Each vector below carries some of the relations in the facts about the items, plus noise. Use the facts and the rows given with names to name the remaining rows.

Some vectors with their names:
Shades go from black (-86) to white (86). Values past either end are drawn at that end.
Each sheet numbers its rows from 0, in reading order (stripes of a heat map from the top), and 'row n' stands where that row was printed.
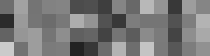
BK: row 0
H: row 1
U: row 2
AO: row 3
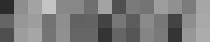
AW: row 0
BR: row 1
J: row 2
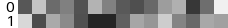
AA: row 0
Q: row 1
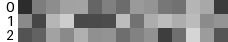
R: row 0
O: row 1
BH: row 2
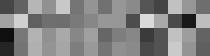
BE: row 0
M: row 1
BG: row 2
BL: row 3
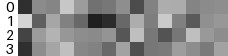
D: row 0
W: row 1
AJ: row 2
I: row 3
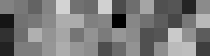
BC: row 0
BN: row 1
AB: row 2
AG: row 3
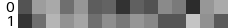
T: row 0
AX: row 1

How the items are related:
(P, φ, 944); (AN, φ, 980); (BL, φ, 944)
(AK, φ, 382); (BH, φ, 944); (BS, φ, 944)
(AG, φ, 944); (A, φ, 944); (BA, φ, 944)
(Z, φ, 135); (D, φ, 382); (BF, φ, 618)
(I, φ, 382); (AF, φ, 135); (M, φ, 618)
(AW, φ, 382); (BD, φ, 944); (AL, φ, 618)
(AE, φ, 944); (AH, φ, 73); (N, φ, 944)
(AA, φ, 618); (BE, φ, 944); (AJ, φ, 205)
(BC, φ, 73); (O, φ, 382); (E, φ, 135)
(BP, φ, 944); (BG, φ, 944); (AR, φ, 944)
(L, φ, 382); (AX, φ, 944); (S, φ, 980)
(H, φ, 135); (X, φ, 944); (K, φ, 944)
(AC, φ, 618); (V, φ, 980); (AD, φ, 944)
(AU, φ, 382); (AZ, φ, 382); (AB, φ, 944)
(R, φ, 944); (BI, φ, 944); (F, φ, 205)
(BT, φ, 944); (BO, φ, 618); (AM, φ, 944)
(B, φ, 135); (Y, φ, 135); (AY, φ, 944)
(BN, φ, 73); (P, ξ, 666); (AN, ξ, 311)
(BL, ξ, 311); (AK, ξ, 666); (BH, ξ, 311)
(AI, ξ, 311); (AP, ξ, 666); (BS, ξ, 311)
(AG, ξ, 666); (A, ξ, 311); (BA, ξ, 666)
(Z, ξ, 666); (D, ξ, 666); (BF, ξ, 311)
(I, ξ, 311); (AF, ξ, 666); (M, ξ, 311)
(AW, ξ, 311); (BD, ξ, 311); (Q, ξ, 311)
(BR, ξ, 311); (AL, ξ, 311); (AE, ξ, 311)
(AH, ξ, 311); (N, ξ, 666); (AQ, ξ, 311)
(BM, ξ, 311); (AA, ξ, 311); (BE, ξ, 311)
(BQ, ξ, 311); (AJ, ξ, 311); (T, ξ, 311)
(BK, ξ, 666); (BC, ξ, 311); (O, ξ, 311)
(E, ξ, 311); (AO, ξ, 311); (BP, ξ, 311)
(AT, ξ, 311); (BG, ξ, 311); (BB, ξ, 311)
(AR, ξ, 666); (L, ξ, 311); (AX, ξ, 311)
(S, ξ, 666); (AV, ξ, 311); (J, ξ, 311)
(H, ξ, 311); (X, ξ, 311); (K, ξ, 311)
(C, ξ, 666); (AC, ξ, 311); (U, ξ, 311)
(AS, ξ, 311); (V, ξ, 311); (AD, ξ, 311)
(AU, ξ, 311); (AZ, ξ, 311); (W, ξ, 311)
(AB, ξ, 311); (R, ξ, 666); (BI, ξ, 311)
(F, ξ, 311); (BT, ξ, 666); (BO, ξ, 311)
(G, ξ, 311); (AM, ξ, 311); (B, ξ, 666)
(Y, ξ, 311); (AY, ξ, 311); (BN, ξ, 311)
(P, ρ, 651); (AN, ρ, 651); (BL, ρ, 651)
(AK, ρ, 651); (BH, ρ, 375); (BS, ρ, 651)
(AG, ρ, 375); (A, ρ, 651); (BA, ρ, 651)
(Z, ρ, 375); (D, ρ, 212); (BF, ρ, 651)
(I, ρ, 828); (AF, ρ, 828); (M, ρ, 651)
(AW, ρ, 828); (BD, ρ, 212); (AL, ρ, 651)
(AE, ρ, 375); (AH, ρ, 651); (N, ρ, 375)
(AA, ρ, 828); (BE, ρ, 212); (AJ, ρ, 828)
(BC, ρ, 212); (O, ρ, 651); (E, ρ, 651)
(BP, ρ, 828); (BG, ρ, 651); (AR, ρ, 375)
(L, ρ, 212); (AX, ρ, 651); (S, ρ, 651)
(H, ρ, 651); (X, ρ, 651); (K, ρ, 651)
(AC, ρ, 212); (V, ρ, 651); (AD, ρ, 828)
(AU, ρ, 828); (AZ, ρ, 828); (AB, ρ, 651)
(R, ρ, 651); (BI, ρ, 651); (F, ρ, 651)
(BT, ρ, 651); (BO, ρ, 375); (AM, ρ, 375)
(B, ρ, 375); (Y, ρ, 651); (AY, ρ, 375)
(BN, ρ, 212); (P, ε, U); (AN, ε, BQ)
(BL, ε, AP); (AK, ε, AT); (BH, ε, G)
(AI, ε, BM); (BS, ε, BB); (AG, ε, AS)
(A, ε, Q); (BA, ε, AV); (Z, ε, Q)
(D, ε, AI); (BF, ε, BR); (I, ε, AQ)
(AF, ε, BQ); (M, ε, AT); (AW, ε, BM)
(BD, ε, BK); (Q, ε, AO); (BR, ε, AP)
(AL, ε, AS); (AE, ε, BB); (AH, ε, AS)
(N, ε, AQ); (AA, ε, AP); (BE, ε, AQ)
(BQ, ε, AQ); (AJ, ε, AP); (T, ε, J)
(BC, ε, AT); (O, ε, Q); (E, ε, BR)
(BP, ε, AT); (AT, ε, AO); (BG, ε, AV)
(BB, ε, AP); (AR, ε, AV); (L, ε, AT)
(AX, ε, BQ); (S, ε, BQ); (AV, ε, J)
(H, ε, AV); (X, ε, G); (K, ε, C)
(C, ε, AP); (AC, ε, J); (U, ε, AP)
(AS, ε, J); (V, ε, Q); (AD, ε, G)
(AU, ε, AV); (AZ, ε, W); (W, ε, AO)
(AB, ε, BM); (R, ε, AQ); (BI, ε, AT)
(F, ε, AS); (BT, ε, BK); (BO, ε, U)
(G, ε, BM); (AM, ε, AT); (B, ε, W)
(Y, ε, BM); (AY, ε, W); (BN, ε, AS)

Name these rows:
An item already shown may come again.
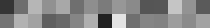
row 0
AX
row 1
AN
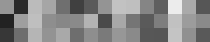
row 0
A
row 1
F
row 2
AX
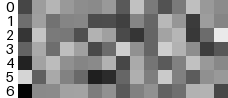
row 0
AJ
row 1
BK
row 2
AL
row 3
AK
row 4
F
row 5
W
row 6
BA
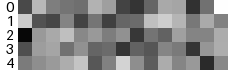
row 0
AC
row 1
Z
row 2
AU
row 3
J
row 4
L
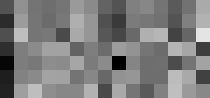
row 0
Y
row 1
H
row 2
BF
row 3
R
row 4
AH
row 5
P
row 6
F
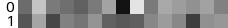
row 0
S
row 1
AF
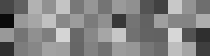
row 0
BD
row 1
AU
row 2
AM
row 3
BT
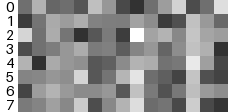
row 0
BO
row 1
AD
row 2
V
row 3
N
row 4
AY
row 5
BP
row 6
AJ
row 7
BI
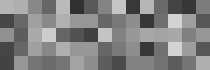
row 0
AT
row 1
AE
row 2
AZ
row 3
AE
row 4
E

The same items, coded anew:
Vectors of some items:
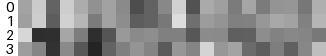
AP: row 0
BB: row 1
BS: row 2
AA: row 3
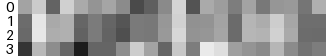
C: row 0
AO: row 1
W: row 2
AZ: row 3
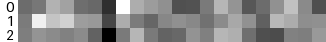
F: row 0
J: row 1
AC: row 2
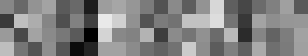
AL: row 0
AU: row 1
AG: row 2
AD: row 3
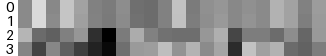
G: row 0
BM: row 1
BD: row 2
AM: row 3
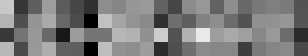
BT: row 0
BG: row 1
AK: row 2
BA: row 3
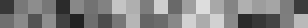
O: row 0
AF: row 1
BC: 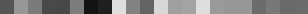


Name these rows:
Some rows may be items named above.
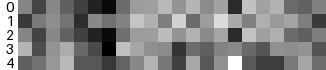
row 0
AM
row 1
O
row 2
AM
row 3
BG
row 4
H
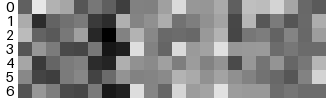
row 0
AT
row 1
N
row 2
BE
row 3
BC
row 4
BH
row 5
BO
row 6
BC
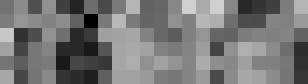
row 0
AF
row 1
AC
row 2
AX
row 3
BI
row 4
M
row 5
A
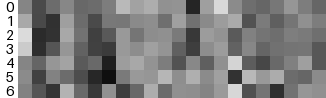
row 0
S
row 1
BF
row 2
P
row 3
R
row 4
AL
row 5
AY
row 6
E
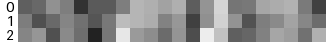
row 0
V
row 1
AN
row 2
AJ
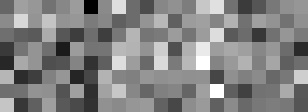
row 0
BN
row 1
BK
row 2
Y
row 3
AK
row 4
L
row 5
AE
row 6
AH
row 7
BT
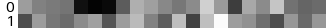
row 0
BP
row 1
D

